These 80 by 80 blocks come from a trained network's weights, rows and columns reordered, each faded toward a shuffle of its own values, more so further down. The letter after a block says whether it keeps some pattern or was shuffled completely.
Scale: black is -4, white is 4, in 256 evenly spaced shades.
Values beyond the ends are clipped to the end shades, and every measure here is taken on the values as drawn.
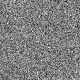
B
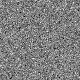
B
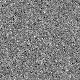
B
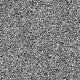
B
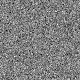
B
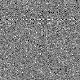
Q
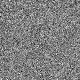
B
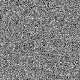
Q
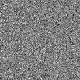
Q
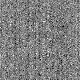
Q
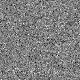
Q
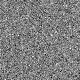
B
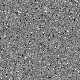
B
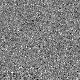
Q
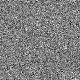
Q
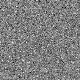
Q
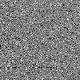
Q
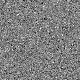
B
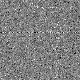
Q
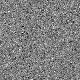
B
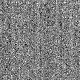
Q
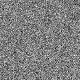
Q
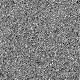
B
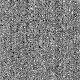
Q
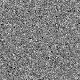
Q
